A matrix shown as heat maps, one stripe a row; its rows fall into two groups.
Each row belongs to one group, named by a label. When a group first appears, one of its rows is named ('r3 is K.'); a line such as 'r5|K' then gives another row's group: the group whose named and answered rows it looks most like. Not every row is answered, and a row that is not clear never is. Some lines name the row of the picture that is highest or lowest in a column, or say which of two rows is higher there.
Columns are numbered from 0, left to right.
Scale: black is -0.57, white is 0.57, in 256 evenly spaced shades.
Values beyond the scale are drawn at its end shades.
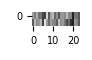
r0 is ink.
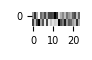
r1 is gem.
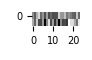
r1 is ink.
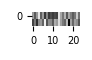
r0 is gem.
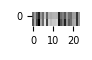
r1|gem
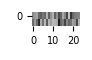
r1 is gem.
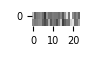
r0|ink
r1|ink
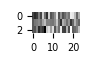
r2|ink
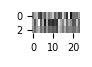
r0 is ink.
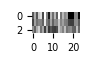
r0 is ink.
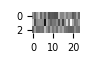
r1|ink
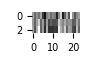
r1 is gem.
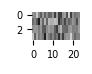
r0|ink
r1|gem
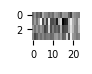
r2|ink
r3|ink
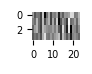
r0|ink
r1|ink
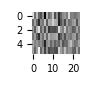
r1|gem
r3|gem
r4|ink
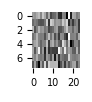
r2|ink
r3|ink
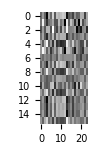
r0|gem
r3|gem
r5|ink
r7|gem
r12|gem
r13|gem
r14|gem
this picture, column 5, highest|10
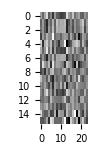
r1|gem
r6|gem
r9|ink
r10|ink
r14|ink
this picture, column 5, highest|15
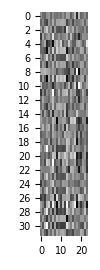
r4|ink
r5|gem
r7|gem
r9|gem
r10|ink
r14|ink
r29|gem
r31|gem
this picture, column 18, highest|8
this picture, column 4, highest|27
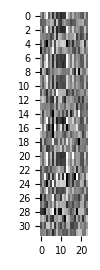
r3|ink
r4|gem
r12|ink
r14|ink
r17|ink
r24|gem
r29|ink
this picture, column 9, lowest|28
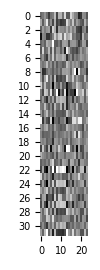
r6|gem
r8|ink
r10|ink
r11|ink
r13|ink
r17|ink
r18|ink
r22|gem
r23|ink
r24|gem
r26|ink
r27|gem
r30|gem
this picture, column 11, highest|22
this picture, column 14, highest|19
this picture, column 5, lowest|19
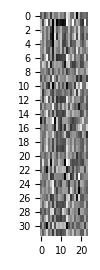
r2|ink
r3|ink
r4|ink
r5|ink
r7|ink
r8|ink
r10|ink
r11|ink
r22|gem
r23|ink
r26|ink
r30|gem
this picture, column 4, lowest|10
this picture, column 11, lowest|1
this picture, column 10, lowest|1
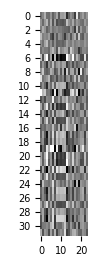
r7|gem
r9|ink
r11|ink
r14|gem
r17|gem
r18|gem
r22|gem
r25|gem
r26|gem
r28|gem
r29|gem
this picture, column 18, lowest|16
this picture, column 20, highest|8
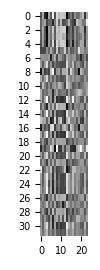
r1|ink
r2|gem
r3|gem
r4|gem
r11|ink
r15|ink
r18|gem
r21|gem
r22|ink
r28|gem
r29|ink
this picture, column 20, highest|19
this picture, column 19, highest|5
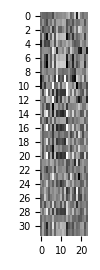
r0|ink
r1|gem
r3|gem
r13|ink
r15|gem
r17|ink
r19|ink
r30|gem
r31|gem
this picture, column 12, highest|9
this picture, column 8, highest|9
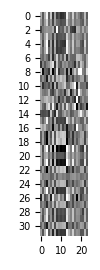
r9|gem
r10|ink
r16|ink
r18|gem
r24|gem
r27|gem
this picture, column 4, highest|13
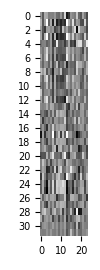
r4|ink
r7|ink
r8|ink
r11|ink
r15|ink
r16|gem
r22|ink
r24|gem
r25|gem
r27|gem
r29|ink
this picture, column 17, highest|2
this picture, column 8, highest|4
